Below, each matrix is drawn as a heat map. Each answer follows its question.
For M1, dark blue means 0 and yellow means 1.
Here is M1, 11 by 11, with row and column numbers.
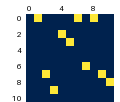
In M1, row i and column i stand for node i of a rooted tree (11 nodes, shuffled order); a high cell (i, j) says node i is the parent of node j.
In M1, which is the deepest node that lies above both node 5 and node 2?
7
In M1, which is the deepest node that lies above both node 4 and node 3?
7
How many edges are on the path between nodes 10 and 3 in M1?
6
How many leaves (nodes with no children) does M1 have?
4
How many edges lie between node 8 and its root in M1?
1
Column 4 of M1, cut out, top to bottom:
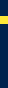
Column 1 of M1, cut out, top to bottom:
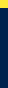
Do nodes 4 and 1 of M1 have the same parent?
no
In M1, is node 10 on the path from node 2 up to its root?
no
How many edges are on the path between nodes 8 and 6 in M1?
2
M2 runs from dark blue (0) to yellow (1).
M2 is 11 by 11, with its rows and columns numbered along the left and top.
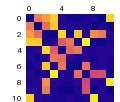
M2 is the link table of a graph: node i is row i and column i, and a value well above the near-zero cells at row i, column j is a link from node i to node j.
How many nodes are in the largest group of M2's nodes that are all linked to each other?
3
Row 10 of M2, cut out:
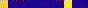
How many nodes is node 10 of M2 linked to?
2
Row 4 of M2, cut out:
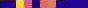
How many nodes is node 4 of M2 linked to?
4
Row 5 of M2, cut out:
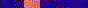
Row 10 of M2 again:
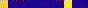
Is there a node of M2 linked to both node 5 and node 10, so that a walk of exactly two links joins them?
no
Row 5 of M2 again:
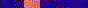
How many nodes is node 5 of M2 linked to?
2
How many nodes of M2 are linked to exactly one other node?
0
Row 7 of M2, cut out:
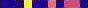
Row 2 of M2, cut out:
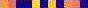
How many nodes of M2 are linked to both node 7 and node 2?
3
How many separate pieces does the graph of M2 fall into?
1
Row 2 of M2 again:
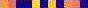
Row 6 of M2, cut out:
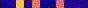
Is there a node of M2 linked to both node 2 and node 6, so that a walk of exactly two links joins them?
yes
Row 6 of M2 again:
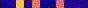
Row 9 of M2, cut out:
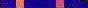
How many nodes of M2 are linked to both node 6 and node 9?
2
